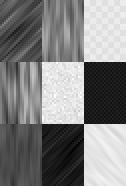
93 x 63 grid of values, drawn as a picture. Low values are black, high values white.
It is made of 3 by 3 panels. Panel 1,1: low, slanting up to the right. Panel 1,2: middling, streaked downward. Panel 1,3: very high, checkered, faint in contrast. Panel 2,1: middling, streaked downward, strong in contrast. Panel 2,2: very high, fine-grained, faint in contrast. Panel 2,3: very low, checkered, faint in contrast. Panel 3,1: low, streaked downward, faint in contrast. Panel 3,2: very low, slanting up to the right, faint in contrast. Panel 3,3: very high, slanting down to the right, faint in contrast.
